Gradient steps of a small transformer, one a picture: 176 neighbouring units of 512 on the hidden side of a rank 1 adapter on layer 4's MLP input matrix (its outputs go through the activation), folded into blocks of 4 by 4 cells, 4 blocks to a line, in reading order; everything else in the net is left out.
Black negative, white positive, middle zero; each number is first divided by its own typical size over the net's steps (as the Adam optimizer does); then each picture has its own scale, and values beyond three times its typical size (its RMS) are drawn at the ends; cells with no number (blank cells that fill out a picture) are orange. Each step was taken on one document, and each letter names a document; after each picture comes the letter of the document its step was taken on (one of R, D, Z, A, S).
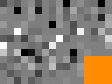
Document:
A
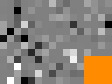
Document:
A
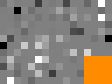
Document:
A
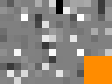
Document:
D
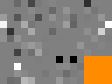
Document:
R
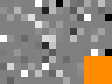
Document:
D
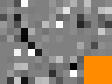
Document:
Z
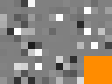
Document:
Z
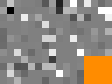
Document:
D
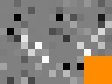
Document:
Z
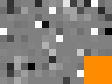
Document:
D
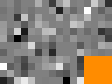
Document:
Z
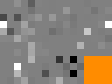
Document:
R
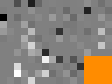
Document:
R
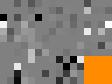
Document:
R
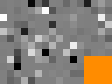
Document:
A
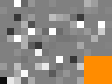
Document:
Z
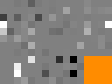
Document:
R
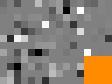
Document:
A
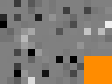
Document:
R
